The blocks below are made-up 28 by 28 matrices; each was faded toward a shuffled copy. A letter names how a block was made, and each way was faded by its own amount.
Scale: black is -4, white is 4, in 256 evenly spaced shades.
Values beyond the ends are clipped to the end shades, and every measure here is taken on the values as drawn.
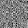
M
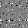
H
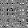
H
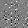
H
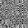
M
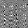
H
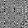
M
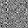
M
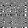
H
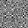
M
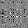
H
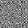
M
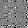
H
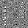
M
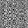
M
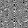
M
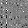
H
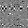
H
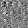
M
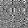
M
